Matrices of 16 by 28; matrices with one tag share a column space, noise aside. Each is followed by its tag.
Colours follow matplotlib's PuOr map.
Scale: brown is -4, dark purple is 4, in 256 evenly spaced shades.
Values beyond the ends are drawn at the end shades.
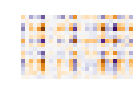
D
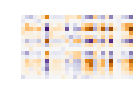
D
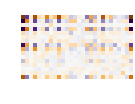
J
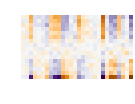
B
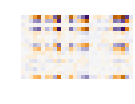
J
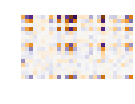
J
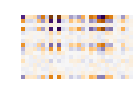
J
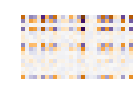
J
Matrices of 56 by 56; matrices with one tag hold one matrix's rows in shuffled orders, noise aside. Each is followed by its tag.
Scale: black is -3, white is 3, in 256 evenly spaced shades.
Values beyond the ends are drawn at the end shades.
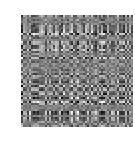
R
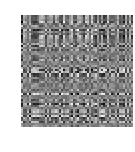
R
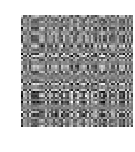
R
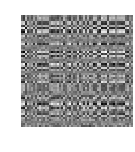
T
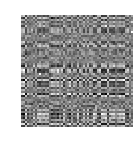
T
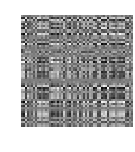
T
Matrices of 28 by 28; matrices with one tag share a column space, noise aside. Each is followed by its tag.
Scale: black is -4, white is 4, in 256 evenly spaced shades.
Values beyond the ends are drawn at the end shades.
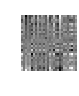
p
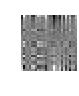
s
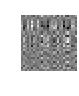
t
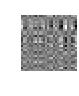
t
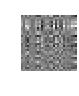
t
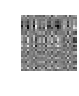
t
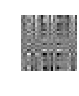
p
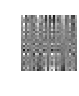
p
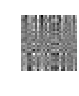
p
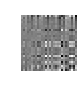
s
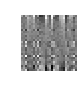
s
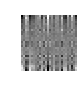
s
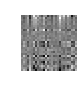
s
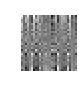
p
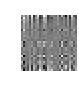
s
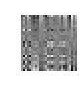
s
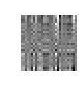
p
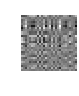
t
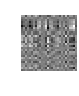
t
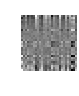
s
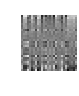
s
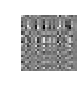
t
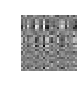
t
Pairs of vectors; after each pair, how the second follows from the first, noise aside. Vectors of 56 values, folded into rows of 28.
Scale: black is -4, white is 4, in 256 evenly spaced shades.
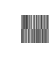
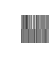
partly zeroed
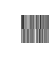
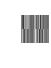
copied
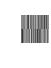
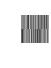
copied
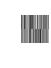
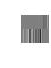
partly zeroed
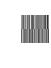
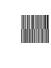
copied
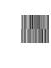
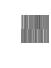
partly zeroed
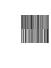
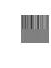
partly zeroed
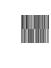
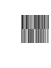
copied
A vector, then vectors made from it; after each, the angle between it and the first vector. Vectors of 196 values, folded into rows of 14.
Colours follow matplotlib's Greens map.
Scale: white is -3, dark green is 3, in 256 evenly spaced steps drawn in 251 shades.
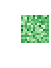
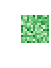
nearly parallel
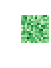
nearly opposite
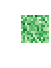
partly opposed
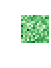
partly aligned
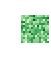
orthogonal
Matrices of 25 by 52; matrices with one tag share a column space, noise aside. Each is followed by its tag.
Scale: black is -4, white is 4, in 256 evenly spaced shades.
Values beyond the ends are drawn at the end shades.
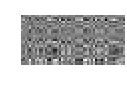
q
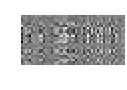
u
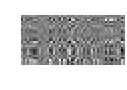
q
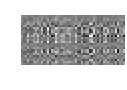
u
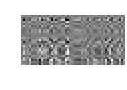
q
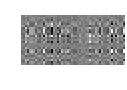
u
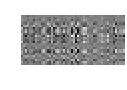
u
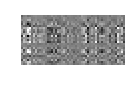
u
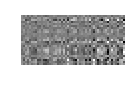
q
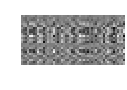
u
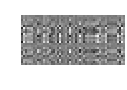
u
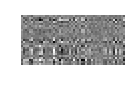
q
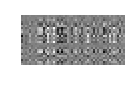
u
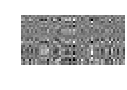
q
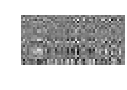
q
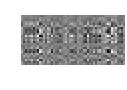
u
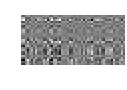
q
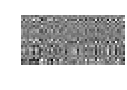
q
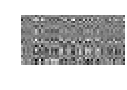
q
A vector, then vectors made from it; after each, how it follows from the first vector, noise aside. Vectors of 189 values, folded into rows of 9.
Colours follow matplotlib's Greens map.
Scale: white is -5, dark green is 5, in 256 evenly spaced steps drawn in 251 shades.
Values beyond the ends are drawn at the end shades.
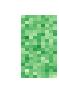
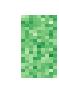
reversed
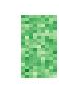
sign-scrambled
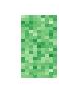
reversed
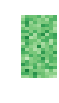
sign-scrambled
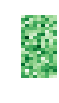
scaled up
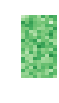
reversed
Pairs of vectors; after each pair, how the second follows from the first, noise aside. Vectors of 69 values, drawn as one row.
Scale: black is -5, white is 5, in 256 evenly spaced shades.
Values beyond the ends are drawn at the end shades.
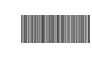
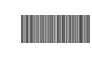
wrapped around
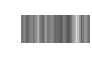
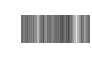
copied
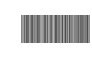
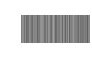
shrunk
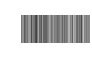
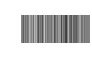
wrapped around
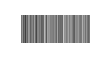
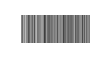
negated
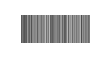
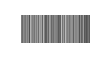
reversed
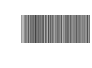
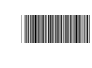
scaled up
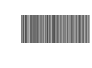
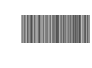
reversed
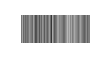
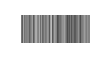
negated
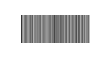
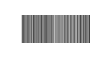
negated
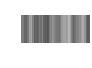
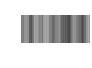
negated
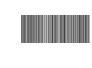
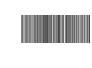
negated
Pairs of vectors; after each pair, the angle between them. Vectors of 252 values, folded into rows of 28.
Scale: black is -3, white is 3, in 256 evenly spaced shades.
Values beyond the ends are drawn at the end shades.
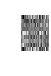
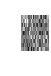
partly opposed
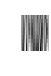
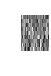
partly opposed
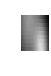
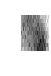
nearly opposite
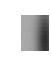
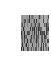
orthogonal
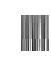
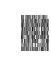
partly aligned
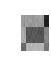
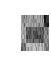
nearly parallel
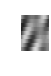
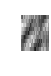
nearly opposite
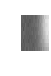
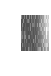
nearly parallel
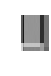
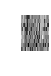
partly opposed
